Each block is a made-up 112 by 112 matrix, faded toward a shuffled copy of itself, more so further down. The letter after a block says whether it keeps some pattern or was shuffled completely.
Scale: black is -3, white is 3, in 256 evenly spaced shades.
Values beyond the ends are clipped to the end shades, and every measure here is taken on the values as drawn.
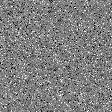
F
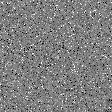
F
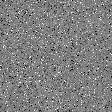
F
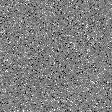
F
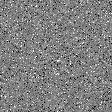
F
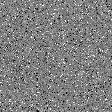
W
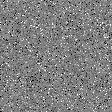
F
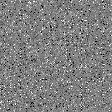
W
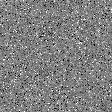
F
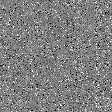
W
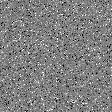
F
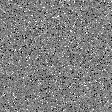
F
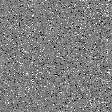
W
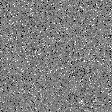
W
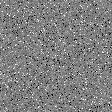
F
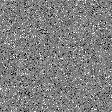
W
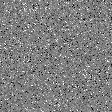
F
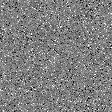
F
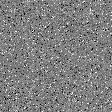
F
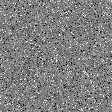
F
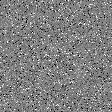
F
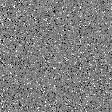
W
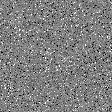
W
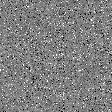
W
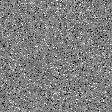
W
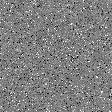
F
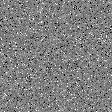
F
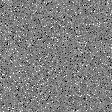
F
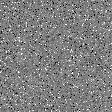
F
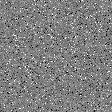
F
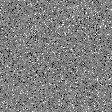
W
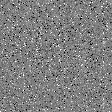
W
